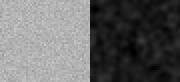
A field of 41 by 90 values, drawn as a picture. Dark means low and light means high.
It is made of 1 by 2 panels. Panel 1,1: high, fine-grained, faint in contrast. Panel 1,2: very low, blotchy, faint in contrast.
